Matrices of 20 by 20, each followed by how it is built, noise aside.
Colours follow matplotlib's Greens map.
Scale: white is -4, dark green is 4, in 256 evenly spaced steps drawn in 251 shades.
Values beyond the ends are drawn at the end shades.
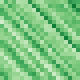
Toeplitz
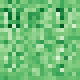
low rank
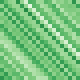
Toeplitz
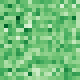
low rank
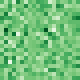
low rank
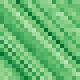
Toeplitz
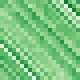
Toeplitz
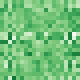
low rank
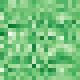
low rank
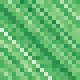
Toeplitz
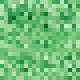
low rank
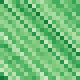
Toeplitz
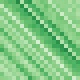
Toeplitz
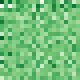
low rank
